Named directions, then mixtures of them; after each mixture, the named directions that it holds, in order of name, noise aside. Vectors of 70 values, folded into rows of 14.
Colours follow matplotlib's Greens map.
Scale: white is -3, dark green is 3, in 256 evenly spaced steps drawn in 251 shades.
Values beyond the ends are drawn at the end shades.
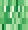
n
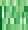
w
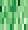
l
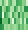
n, w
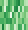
l, n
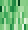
l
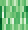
w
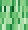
l, n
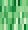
l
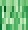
n, w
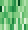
l
